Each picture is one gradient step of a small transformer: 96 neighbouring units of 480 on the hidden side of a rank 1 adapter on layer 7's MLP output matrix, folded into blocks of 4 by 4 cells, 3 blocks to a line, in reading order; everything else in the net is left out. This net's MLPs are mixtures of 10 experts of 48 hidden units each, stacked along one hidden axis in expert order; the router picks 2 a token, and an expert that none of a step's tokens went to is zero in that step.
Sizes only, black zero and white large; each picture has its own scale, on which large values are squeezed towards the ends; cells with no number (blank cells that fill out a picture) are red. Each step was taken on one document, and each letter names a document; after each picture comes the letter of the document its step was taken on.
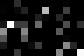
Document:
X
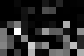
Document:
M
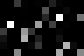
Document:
X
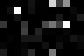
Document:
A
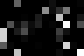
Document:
X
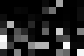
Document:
M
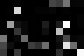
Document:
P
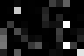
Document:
P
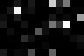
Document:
A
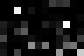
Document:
P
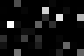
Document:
X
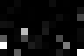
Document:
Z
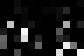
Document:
X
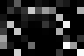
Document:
M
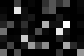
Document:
P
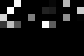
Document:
Z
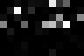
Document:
A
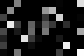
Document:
Z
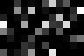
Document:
A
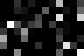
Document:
X
